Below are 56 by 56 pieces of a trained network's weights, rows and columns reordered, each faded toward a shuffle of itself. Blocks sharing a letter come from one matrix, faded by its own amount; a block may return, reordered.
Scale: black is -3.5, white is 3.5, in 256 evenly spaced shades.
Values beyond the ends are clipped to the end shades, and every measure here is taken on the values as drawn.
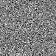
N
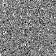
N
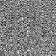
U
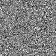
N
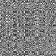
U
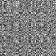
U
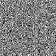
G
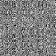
U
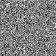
G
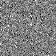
N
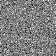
N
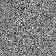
N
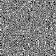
G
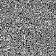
G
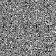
G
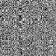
U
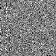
G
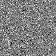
N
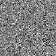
G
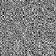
U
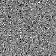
N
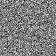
N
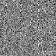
G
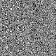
G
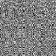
U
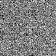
G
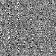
G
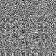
U
